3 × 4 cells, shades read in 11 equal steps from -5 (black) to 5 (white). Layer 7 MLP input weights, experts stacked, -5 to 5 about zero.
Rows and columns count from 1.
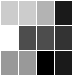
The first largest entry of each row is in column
1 1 1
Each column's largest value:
5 3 2 -3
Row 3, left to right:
1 1 -5 -4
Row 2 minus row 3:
4 -3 3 1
